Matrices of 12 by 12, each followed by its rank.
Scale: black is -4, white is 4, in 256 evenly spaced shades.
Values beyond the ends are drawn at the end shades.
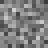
full rank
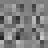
two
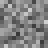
full rank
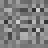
two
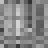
two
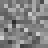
full rank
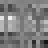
two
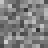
full rank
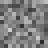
full rank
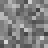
full rank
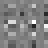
two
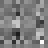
two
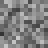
full rank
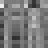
two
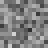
full rank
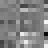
two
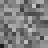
full rank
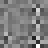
two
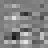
two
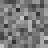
full rank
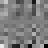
two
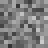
full rank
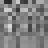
two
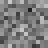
full rank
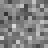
full rank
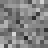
full rank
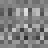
two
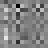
two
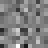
two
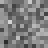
full rank
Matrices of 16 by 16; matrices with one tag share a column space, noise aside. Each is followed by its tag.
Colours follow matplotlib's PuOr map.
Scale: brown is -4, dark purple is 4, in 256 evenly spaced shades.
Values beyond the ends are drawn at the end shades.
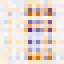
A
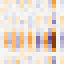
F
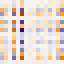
A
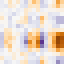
F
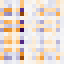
A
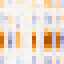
F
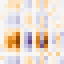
F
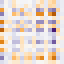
A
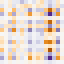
A
